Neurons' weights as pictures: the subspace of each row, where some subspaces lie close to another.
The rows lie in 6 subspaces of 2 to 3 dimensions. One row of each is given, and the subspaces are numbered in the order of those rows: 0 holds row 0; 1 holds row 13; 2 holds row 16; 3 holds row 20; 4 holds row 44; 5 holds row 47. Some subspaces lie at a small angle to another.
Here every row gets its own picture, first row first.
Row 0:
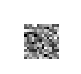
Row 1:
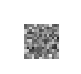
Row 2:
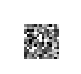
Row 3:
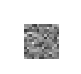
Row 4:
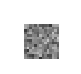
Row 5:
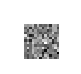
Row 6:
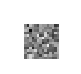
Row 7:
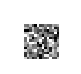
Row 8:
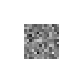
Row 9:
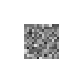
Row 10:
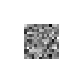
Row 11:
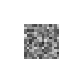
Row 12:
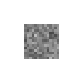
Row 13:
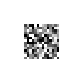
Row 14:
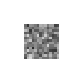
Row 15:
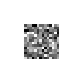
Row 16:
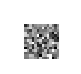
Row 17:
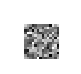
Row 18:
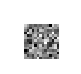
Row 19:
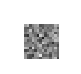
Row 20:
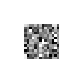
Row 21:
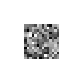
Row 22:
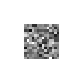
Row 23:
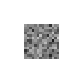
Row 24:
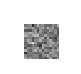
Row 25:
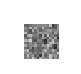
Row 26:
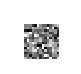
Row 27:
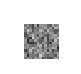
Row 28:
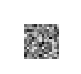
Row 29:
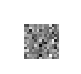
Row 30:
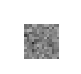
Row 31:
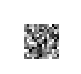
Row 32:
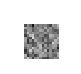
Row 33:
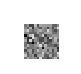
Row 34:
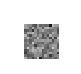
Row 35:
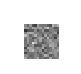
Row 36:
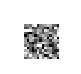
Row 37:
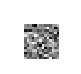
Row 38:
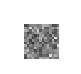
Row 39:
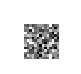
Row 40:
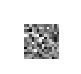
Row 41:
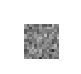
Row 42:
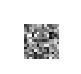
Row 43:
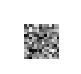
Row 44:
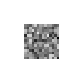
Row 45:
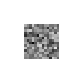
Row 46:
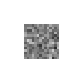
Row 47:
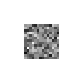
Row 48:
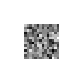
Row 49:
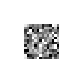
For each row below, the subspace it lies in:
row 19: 2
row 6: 2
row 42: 4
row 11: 3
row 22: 0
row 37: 0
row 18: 3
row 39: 0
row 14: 2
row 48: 2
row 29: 3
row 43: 2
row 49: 3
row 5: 1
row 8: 4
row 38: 3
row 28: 3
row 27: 1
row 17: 3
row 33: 1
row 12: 4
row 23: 0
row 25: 1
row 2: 3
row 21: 4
